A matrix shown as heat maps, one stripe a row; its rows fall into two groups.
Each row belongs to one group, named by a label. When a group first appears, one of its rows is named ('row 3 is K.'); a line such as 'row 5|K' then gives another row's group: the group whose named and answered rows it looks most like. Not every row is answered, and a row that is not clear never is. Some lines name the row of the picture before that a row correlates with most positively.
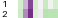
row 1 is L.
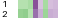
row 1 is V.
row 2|V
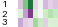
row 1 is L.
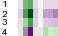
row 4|L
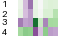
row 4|V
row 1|L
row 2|L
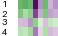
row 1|V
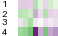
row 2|V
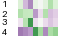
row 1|L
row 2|V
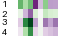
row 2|L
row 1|V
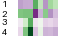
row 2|V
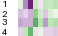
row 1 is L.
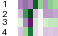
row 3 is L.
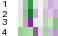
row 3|L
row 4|V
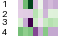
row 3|L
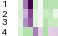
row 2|L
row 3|L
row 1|L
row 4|V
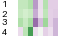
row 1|V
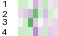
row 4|V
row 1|V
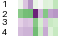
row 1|L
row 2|V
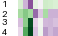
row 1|L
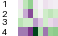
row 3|V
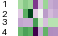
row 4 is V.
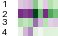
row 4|L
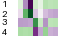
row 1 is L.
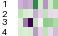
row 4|V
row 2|V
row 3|L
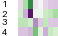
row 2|L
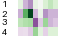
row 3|V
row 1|L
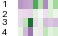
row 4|L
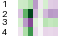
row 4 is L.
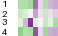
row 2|V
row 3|L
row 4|V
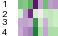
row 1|V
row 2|L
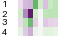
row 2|L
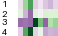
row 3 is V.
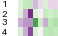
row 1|V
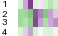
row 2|V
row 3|V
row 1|L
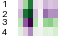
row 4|L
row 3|L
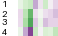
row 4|L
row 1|V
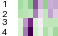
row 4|L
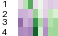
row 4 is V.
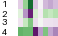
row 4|V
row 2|L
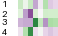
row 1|V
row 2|L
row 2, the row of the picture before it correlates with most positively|2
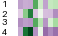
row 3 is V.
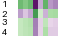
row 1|V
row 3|V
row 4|V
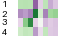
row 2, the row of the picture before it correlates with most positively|2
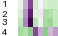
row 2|L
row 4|V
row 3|L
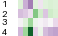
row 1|L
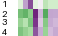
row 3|V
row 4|V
